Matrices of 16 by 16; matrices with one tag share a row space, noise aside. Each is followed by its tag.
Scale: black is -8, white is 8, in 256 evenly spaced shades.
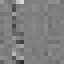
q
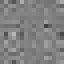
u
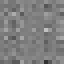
u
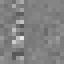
q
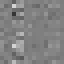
q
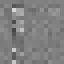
q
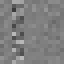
q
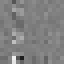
q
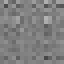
u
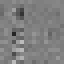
q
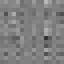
u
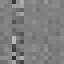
q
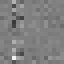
q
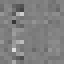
q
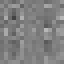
u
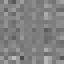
u
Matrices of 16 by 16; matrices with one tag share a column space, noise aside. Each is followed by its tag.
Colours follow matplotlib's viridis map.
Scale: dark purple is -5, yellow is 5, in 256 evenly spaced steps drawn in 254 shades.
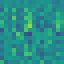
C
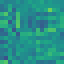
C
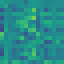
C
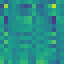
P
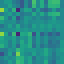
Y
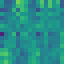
Y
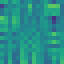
P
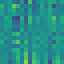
P
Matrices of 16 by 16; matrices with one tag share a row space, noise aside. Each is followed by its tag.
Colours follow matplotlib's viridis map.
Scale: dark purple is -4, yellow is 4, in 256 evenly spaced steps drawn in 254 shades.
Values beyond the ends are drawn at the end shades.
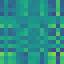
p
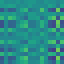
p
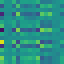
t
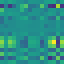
p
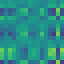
p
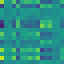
t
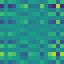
p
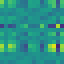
p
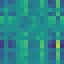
p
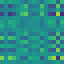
p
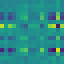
p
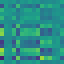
t
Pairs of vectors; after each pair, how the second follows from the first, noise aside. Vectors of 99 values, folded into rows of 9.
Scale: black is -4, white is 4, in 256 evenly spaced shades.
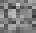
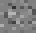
partly zeroed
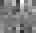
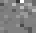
partly zeroed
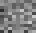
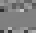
partly zeroed
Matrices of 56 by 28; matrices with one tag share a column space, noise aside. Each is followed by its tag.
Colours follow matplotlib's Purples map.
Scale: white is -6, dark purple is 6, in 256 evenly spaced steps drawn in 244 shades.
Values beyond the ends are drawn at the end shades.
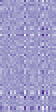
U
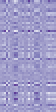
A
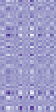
U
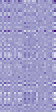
A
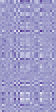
A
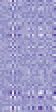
U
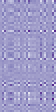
A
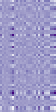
U
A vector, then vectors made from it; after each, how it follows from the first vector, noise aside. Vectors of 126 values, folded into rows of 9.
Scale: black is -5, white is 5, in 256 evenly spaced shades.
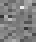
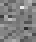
copied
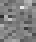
copied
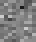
negated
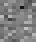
negated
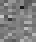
negated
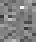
copied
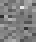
copied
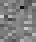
negated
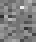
copied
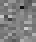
negated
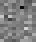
negated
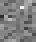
copied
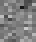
negated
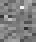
copied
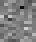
negated
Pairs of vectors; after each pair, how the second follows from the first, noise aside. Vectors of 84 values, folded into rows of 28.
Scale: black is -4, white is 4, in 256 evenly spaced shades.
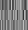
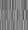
shrunk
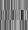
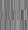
shrunk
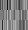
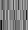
shuffled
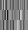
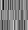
shuffled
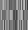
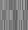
shrunk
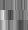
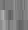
shrunk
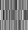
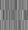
shrunk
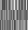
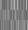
shrunk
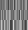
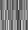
shuffled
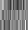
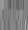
shrunk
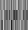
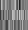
shuffled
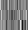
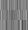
shrunk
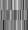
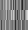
shuffled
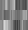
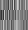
shuffled
